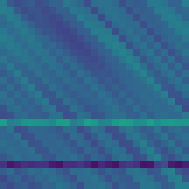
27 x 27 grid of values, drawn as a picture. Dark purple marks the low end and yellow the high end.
Odd lines: rows 18 and 24. Histogram: heavy tails on both sides. Average level on the scale: 30%.
